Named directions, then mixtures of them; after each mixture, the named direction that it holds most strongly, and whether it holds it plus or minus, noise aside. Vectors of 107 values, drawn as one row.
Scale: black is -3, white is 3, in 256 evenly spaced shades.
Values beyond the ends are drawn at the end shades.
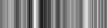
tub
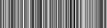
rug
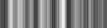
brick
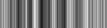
brick, minus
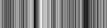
tub, minus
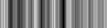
brick, minus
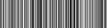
rug, plus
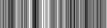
tub, minus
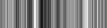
tub, plus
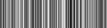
rug, plus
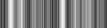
brick, plus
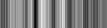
brick, plus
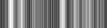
brick, plus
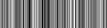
rug, minus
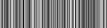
rug, minus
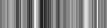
tub, plus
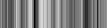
tub, minus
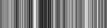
tub, plus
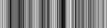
brick, minus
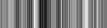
tub, plus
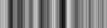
brick, minus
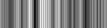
tub, minus
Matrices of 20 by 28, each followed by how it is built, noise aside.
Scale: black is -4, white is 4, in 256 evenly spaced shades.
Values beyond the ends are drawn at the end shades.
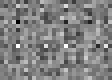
low rank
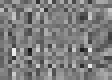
low rank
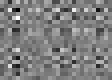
low rank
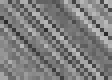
Toeplitz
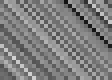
Toeplitz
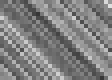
Toeplitz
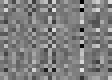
low rank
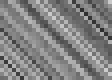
Toeplitz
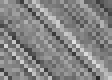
Toeplitz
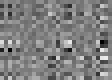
low rank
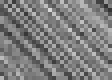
Toeplitz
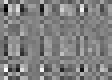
low rank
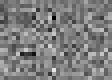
low rank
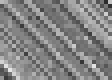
Toeplitz
